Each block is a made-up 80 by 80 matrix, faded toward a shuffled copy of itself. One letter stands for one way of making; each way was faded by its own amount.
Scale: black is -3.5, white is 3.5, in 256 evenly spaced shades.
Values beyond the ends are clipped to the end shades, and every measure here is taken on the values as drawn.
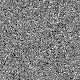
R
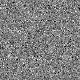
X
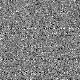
X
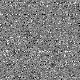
X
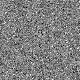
R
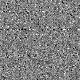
X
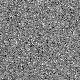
R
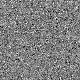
R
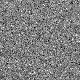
R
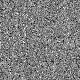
R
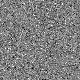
R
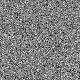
R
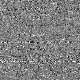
X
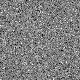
R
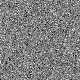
R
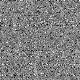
X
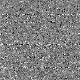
X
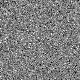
R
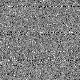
X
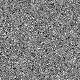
R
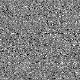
X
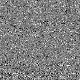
X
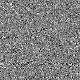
X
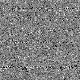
X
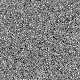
R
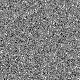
R
